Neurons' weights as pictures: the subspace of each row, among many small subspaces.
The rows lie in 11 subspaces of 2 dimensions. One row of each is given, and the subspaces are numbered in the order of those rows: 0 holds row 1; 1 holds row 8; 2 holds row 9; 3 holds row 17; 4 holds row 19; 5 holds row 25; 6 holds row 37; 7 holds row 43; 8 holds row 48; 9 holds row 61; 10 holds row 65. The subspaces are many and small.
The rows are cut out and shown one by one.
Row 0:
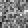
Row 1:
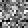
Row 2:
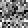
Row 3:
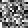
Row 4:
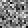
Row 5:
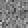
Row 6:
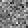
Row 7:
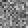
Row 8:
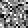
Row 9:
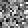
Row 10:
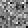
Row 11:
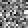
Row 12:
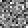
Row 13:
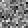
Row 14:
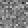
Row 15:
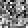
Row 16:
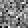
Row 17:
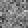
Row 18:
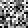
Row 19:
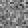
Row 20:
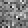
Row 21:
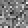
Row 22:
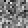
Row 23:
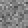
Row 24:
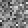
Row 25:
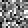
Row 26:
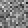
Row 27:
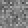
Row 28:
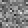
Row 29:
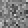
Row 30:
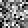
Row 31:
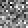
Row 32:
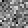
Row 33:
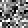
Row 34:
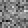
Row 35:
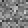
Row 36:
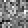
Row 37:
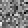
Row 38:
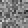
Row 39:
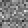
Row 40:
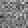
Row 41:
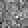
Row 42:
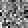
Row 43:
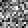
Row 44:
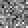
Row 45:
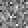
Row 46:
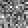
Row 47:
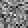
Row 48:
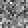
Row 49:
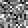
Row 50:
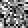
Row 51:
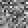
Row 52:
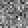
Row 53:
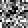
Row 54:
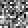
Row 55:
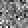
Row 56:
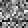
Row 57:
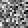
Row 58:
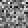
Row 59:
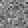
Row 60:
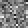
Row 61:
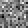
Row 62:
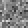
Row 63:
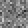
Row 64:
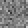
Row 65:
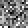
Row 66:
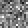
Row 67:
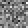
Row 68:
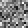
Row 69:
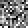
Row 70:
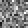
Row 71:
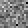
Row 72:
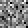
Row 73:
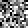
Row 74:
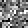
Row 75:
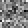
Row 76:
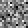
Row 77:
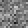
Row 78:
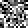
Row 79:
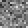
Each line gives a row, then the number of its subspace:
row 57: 2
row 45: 6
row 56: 7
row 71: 2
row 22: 8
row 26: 2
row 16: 10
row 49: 1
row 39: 7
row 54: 2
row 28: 10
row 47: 1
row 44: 10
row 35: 0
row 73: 2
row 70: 6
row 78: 1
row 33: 0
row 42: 5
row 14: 5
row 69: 10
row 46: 9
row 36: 8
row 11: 5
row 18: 2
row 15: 8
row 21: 10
